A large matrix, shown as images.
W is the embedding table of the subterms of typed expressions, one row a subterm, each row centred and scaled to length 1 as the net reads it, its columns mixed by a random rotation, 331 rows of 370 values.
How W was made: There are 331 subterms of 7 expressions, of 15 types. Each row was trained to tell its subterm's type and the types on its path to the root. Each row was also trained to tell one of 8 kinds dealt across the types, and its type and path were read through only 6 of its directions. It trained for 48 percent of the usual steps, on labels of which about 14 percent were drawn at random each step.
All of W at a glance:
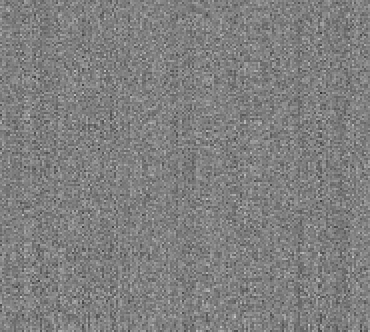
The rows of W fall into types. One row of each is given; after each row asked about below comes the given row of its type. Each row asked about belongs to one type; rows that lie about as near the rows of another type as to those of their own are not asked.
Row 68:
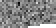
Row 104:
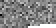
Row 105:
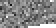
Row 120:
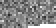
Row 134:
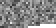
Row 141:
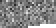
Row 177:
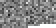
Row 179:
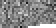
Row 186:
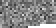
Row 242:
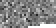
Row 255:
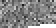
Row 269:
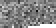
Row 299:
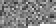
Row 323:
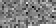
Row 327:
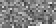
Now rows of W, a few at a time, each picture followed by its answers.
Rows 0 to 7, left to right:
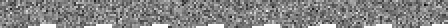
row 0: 141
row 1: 68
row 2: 177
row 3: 323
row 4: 141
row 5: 269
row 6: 179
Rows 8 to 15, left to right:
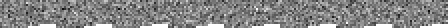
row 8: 68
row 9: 179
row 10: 105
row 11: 186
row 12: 120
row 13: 104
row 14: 134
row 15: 134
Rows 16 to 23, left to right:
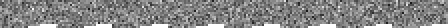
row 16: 186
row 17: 104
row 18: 120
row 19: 242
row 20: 177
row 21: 242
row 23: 327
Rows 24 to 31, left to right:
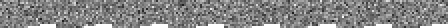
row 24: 269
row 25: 179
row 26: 242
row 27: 134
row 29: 105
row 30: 105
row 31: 299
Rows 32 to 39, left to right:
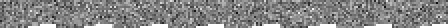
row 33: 186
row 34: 327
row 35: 242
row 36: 105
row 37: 186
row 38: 105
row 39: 255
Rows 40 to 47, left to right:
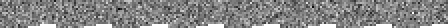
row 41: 269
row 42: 179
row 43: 68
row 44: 299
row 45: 134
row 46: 269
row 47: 179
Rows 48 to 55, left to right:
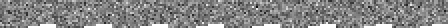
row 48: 323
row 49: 186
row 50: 327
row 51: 68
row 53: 323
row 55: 141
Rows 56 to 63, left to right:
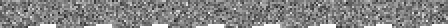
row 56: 186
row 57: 68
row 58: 179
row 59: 179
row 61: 104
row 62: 134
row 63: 179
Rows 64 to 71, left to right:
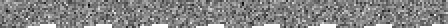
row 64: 255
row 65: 134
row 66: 141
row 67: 134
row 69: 242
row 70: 186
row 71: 120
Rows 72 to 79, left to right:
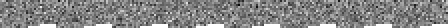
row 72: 242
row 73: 255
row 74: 186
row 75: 179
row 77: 179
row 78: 255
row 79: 255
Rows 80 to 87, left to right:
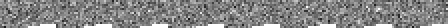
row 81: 179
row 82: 179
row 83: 255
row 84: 186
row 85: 327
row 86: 120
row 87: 141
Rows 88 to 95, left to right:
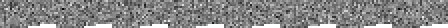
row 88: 299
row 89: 105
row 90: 134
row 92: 323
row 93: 104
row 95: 179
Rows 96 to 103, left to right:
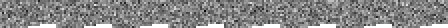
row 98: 179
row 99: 323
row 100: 269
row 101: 327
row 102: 104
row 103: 327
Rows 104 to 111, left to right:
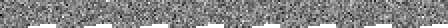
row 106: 68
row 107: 299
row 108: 186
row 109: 68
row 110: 105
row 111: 134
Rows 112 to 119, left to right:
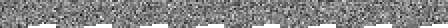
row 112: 299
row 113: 68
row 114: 255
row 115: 255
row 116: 141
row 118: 255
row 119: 68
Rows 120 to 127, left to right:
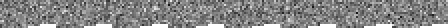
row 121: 120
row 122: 120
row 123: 186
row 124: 269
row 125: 323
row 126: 299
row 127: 68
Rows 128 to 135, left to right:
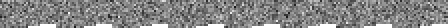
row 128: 299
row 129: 299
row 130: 327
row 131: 255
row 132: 120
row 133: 134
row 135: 104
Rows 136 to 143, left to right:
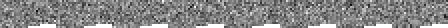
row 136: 323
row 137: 186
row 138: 105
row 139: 327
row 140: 186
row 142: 134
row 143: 299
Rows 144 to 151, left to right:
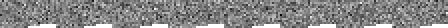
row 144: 104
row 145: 104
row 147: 269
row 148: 104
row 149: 141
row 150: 255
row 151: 299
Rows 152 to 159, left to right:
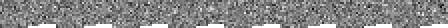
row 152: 186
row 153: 299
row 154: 104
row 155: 120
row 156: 179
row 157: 255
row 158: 323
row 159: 179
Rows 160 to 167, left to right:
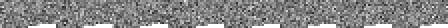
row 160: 242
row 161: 179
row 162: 177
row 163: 179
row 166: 186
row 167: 186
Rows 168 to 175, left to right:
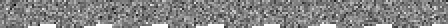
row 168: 134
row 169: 186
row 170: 68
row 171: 299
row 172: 141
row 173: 186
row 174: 327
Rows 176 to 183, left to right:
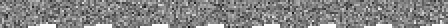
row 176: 134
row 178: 323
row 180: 104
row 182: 120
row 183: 104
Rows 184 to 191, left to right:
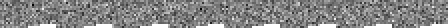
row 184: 134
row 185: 323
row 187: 255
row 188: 104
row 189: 179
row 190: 299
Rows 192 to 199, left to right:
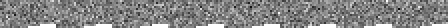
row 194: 323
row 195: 323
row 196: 299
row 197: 255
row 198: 105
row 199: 105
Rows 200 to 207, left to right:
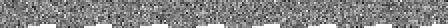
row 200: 134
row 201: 141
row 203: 104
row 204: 105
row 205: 141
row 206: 179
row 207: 186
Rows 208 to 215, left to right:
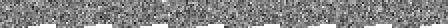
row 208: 323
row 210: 105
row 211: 269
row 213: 327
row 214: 179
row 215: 141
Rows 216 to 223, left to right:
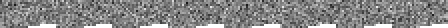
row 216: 186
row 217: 104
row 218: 120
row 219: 327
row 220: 255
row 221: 327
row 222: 242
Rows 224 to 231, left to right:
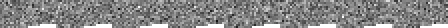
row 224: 134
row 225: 255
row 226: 327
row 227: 327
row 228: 120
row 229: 255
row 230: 105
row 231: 104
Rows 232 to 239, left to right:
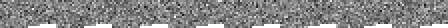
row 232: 177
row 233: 104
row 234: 323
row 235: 105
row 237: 105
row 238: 327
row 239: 134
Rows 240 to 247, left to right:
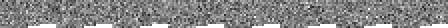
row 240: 141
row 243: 105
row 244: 141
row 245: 269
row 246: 186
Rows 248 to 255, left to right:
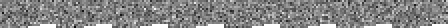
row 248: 68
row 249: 242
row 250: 177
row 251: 68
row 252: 104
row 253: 141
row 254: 255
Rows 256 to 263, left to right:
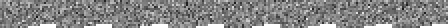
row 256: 68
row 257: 323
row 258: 104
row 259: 68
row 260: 299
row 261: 255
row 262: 179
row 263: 299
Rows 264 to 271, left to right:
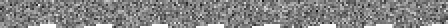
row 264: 104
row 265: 327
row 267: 323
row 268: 177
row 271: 242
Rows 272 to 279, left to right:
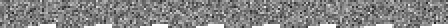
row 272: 105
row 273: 327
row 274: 323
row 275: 186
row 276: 242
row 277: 299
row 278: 255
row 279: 104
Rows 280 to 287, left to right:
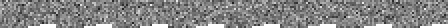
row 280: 255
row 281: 104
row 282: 141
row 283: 177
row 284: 327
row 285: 299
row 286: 177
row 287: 299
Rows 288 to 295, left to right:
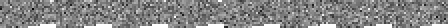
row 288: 105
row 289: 134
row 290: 255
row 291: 105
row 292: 269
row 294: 120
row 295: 186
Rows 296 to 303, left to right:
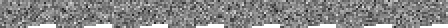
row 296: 68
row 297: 105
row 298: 269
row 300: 179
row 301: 242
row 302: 327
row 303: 242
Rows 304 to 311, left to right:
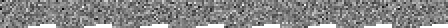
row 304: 255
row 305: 327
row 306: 105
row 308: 120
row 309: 104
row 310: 179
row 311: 255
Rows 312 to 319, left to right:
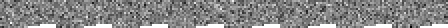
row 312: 134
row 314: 323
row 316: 323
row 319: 299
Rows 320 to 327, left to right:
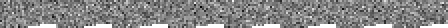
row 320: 299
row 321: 120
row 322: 327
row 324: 120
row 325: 120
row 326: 327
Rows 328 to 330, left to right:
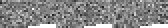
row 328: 186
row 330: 177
